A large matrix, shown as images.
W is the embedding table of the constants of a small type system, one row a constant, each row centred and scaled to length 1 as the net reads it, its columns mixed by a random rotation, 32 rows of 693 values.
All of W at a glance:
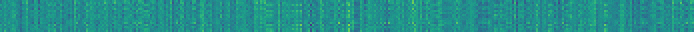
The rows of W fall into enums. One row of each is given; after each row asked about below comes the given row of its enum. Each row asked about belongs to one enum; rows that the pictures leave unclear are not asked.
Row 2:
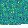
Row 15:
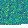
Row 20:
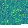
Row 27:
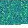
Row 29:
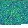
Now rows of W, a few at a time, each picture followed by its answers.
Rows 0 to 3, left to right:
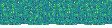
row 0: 2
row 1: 27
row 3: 2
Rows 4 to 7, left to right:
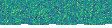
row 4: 20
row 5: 29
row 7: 15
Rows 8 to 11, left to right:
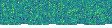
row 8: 2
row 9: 27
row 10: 20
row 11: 29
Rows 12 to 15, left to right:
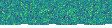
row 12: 27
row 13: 20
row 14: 29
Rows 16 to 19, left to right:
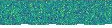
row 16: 29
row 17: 2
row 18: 15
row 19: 27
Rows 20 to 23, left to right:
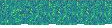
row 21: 27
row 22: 27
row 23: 27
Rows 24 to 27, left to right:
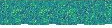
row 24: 20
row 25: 20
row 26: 29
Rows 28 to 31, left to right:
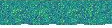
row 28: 20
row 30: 20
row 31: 15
